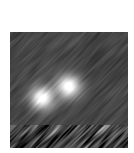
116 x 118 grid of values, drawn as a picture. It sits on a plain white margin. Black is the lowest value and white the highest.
Seam: horizontal, 80% of the way down, the top part calmer. Slope: none. Average level on the scale: 30%. Bumps: two.
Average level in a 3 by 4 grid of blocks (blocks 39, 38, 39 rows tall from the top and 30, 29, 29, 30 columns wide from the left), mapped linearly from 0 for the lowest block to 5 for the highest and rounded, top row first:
0 0 0 0
2 5 2 0
0 0 0 0
